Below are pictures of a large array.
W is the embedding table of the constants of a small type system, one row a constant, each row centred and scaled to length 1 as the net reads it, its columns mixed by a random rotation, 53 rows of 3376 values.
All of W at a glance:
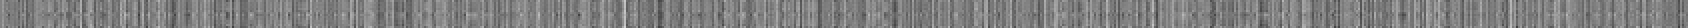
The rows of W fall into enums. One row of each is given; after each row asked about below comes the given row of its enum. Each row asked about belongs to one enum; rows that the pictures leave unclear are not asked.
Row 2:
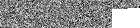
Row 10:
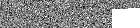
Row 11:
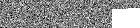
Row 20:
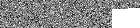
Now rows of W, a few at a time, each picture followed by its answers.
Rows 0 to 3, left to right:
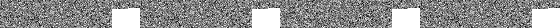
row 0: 20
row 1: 20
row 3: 20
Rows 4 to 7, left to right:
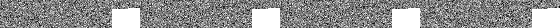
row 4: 20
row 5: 10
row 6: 10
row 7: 2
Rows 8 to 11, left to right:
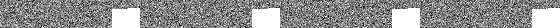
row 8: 2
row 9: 20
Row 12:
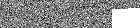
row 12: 10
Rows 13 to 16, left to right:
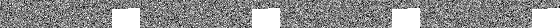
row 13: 10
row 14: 20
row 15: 2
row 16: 2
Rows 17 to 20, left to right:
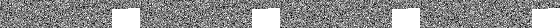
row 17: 10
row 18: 10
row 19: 11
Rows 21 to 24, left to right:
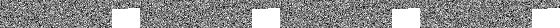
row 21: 20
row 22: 10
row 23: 10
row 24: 2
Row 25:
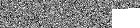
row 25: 20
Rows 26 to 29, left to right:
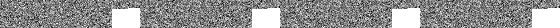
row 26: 20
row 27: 2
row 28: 2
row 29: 2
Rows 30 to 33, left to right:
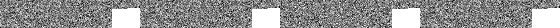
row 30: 2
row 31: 2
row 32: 20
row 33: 2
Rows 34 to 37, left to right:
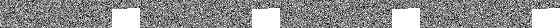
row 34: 2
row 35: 20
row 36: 10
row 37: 20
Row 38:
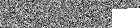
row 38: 2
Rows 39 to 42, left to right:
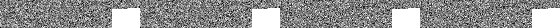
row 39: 2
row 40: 2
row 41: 10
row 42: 10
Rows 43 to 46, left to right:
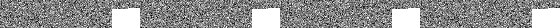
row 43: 20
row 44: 11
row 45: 10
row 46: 20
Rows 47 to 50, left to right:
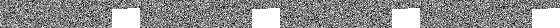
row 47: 2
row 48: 10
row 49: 20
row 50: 10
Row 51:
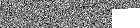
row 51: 10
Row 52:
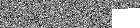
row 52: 20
